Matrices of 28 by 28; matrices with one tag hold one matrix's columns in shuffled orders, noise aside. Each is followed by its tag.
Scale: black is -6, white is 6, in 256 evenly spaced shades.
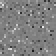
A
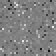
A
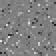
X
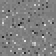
X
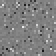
A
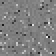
X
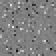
A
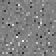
X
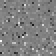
X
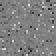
A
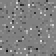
A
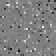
A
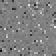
A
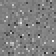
X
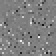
X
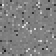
A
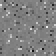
A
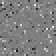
A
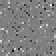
A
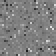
A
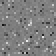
X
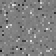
A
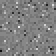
A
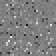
X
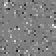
A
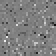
X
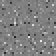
X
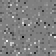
X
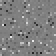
X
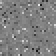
A
